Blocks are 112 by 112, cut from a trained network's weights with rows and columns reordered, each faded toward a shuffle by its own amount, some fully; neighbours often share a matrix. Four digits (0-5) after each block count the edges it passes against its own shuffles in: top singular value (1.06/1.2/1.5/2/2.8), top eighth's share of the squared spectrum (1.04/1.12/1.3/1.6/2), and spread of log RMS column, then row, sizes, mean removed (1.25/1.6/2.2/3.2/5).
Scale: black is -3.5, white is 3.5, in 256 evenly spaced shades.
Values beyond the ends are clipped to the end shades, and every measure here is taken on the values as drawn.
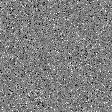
0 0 0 0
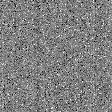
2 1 0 0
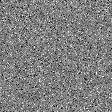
0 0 0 0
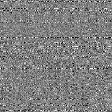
4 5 1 4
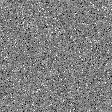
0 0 0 0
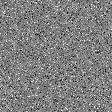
0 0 0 0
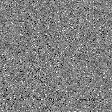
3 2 1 0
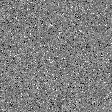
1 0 0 0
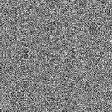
3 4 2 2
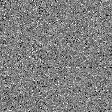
2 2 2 1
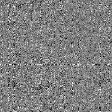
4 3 3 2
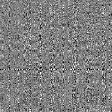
4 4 4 2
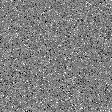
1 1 0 0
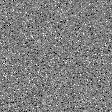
0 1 0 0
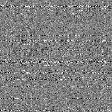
3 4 1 4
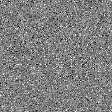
2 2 0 2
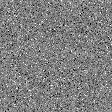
1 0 0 0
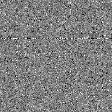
3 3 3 1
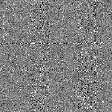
3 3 3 1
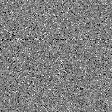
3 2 1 1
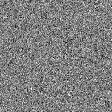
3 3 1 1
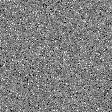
1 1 0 0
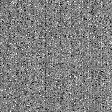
3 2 0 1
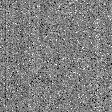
2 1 0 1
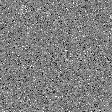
1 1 0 0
